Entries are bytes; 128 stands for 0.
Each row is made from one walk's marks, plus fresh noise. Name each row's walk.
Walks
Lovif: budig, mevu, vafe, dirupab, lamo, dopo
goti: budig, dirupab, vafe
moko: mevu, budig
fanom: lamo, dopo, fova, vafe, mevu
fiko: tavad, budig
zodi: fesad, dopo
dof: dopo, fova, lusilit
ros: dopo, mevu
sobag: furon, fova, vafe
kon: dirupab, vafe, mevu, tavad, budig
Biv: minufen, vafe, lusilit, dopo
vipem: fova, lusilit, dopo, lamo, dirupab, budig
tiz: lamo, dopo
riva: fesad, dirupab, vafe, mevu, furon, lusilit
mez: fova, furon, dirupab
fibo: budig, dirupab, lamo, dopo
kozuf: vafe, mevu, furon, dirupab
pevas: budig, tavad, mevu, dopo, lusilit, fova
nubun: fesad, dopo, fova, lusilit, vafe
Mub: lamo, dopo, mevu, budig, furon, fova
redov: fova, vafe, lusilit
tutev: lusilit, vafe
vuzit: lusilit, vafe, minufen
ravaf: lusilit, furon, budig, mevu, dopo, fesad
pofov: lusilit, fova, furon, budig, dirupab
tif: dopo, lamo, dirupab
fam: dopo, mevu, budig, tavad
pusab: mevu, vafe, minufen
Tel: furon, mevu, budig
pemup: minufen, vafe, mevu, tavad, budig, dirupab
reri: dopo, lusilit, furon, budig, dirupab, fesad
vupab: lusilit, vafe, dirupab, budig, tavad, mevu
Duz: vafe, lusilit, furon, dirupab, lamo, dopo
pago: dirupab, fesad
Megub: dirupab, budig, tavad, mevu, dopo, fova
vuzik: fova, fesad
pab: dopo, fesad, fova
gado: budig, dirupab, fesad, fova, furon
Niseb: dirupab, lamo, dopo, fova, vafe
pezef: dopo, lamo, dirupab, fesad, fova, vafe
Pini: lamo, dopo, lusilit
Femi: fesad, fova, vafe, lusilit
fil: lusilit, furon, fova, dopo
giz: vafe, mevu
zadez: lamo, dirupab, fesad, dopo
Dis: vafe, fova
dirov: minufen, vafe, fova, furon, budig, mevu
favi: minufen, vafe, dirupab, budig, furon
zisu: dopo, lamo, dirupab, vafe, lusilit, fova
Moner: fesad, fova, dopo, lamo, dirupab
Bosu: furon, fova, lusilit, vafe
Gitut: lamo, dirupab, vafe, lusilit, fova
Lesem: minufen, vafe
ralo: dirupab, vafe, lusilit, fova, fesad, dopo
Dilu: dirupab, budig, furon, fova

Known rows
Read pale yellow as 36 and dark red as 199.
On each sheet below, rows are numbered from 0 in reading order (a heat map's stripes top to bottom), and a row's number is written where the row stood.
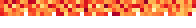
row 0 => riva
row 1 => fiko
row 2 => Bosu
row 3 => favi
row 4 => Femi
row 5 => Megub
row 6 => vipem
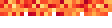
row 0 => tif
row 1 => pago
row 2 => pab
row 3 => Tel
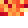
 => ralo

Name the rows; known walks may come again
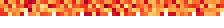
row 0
zisu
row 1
pemup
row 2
Pini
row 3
Lesem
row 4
sobag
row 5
vipem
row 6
dof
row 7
gado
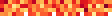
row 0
kon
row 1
fanom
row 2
Niseb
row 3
favi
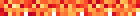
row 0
mez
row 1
pago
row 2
reri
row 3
riva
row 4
zadez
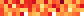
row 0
Duz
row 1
Lovif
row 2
Megub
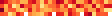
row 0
dirov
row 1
Mub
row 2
giz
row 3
redov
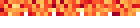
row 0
Dilu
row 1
pezef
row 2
ralo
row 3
ravaf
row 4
vuzik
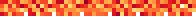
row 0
Biv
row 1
Bosu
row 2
fiko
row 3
moko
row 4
Dis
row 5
zodi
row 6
kozuf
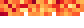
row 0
Femi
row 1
pevas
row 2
Tel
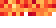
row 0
tif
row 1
pab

